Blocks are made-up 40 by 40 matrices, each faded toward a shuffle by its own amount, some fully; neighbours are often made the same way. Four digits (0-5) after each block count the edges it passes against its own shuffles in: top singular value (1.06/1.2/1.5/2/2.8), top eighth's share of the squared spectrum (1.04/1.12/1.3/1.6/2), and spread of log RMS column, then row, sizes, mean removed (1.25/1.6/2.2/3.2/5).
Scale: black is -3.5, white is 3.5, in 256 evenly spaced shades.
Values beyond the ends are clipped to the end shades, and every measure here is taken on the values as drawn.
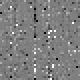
3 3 1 0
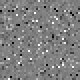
0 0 0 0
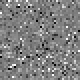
2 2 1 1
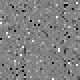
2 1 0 0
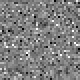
0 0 0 0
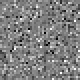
0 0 0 0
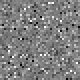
0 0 0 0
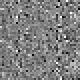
3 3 2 0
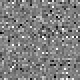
3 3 0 2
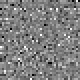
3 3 0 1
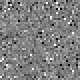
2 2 0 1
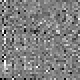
3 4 2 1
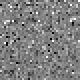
1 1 0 0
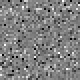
1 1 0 0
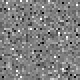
2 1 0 0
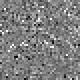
2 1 0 1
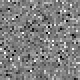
1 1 0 0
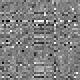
4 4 2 2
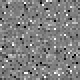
2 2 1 0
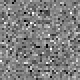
3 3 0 0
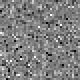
2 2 0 0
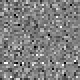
3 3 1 2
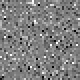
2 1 0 0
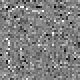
3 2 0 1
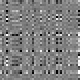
4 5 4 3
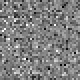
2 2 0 0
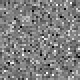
0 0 0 0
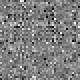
3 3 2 1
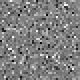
1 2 1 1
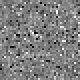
2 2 0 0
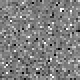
0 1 0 0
